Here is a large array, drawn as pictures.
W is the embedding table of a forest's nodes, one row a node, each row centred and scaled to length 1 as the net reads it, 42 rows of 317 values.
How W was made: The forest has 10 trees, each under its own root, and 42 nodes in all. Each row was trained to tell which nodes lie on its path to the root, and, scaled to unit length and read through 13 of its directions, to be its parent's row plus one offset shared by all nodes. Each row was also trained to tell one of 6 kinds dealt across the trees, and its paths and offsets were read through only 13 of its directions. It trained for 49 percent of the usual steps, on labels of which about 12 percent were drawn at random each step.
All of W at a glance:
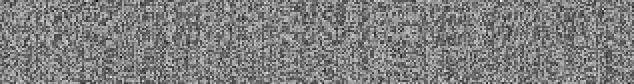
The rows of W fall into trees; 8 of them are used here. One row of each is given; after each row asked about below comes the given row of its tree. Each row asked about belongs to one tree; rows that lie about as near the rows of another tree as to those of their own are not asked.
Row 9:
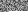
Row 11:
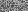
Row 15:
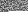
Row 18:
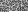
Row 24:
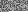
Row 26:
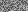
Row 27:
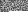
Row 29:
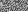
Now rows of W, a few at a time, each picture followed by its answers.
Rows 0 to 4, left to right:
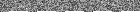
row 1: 29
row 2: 29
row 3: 11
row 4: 18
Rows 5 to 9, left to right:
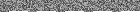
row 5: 11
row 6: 24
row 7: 24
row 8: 24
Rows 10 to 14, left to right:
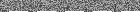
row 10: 18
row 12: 26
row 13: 15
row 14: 24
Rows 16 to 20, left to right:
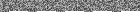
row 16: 29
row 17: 24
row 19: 9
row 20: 18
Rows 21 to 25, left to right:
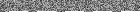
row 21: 11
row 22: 27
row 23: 26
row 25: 27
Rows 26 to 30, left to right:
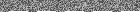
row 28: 9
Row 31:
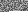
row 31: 9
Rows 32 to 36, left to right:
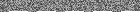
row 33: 26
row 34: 9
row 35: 9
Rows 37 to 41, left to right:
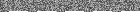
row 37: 27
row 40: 18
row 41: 29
